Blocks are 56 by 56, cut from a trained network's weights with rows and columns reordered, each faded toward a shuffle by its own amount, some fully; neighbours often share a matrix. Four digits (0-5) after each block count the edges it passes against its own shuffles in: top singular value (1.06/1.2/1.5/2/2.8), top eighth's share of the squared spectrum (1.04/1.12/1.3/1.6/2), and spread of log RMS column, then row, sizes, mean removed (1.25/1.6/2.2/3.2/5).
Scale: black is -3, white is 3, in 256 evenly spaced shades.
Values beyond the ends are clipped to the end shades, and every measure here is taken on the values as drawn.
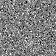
0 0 0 0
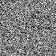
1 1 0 0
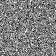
0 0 0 0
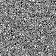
0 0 0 0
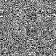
3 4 1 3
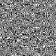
3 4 1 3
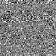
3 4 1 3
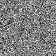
2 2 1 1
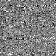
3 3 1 2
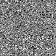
2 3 0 2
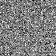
2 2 0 0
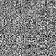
3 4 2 2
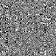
3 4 2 2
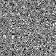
2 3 1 1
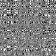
3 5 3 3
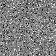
1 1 0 0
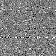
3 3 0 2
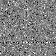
2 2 0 1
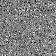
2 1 0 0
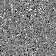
1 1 0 0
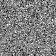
0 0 0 0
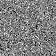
0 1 0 0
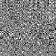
3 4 0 3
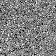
0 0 0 0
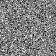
2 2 0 0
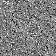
1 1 0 0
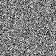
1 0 0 0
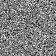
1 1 0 0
